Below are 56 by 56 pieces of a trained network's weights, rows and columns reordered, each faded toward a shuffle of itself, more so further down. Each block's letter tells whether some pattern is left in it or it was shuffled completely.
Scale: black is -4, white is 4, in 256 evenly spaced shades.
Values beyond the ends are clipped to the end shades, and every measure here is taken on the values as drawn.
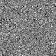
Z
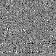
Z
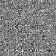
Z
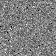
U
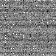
Z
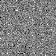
Z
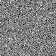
U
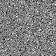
U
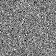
U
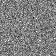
U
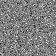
U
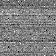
Z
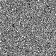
U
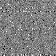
Z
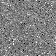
U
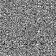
Z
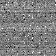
Z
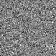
Z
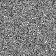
U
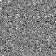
Z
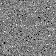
U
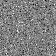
U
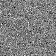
U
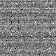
Z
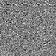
Z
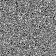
U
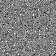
U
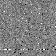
Z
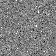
U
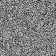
U
